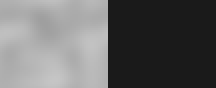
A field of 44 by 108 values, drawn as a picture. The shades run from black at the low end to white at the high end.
It is made of 1 by 2 panels. Panel 1,1: high, smooth, faint in contrast. Panel 1,2: very low, flat.
